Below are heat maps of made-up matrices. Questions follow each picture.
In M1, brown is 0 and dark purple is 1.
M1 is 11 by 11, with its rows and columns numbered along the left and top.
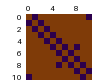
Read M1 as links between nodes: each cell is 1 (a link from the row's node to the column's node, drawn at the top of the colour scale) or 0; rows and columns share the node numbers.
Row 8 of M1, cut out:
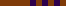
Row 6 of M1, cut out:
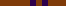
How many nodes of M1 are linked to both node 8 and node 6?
2
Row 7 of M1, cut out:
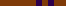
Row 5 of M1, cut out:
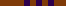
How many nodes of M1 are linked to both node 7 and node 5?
2
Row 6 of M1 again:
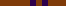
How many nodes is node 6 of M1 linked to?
2
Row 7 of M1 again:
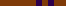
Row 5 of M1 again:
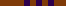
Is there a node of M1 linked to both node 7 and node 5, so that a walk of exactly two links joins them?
yes
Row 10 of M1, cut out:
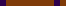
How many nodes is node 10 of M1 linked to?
2
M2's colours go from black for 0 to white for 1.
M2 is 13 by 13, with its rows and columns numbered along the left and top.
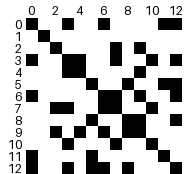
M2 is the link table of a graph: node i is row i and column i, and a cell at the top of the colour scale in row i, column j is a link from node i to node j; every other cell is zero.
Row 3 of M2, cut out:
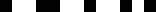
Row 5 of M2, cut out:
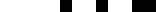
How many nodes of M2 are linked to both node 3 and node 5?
4
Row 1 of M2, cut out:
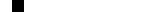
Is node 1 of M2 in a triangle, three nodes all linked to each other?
yes
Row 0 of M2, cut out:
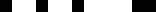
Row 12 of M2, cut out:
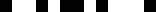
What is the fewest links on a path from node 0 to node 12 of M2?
2
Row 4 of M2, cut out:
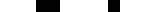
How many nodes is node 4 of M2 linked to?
10
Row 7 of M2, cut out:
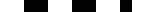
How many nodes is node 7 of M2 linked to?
8
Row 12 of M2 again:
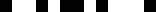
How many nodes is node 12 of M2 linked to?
7
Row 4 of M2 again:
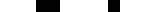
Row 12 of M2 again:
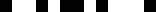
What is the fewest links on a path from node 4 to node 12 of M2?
1
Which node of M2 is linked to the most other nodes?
node 1
